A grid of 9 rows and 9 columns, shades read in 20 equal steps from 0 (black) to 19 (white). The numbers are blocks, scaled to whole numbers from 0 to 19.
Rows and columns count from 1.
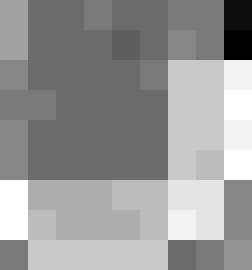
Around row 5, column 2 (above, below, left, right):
9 8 10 8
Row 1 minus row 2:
0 0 0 1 1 0 -1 0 1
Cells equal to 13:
6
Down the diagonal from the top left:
12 8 8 8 8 8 17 17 11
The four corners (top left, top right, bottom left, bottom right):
12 1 9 11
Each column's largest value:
19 15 15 15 15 15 18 17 19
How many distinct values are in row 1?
4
